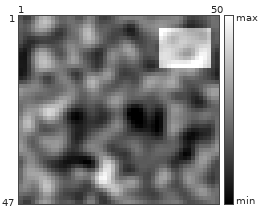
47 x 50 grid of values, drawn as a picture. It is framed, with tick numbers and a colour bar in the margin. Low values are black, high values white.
Odd patch: higher, in the top right. Average level on the scale: 40%. Ninth with the highest average: top right. Grain: blotchy.
